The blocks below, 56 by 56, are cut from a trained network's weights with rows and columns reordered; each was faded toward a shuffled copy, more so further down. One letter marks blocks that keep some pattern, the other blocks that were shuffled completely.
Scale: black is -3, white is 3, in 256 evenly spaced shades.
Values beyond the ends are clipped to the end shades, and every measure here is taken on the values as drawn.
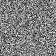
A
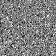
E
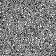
A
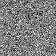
E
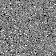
A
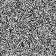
A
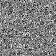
E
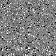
E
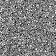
A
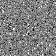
E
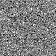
E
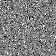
A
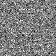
E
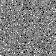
E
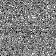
E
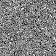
A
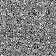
E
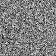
E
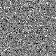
E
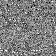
E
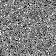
A
